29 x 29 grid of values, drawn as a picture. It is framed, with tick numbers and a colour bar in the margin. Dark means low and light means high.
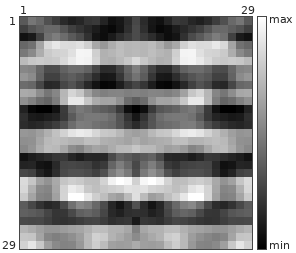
Ninth with the lowest average: top middle. Mirror symmetry: left to right. Stripes: horizontal, repeating 5 times.
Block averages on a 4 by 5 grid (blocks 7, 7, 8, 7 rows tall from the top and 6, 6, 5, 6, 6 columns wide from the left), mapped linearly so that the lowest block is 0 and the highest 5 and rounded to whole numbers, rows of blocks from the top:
3 2 2 2 3 / 0 2 0 2 0 / 3 4 5 4 3 / 3 4 2 4 3
